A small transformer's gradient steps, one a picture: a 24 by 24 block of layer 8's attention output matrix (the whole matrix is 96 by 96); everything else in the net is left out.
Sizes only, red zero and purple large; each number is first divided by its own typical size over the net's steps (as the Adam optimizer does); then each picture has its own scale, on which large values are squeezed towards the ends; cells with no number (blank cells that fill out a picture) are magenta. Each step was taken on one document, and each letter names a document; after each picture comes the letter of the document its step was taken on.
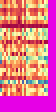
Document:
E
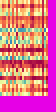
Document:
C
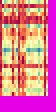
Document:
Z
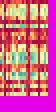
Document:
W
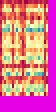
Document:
Z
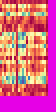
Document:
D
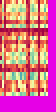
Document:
W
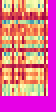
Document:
Z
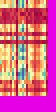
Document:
D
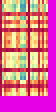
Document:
W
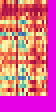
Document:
D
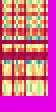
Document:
Z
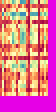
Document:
W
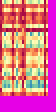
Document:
Z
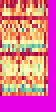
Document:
Z
